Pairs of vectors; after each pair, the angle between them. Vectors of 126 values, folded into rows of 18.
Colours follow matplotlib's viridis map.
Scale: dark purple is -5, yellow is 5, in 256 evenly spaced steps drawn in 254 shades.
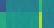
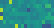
orthogonal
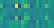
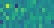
partly opposed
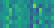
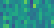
partly aligned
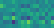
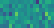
orthogonal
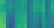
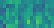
partly opposed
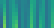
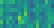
partly opposed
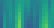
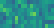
orthogonal
